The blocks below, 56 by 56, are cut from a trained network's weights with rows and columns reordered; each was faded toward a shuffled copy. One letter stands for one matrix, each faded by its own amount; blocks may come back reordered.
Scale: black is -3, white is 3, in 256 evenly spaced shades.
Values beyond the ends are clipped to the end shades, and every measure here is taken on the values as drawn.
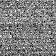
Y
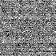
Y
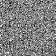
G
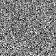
G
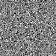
G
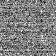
Y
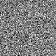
G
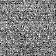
Y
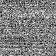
Y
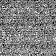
Y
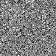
G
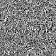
G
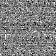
Y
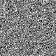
G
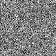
G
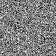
G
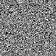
G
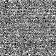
Y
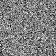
G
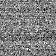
Y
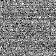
Y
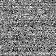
Y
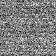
Y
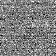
Y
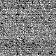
Y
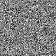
G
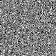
G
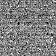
Y
